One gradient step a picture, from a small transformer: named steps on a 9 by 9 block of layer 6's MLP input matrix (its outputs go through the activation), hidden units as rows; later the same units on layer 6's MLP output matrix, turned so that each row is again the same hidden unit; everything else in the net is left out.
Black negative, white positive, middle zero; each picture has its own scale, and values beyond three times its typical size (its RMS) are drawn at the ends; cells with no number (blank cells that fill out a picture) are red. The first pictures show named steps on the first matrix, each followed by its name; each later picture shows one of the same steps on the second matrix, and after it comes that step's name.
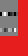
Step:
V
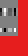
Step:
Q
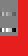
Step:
Q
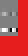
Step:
Q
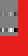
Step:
Q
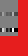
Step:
V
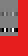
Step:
Q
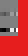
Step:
Q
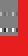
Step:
Q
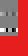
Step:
Q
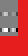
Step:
V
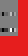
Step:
V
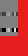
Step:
V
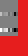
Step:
V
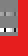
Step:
Q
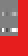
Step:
Q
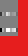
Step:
V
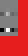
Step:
Q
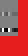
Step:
Q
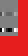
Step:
Q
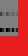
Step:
Q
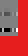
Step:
Q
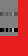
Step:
Q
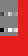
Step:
V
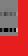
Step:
Q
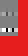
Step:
Q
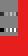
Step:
V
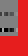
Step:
V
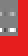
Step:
Q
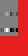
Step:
Q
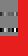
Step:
V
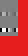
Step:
Q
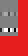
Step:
Q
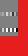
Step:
V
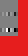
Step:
V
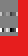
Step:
V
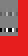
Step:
Q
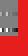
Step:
Q
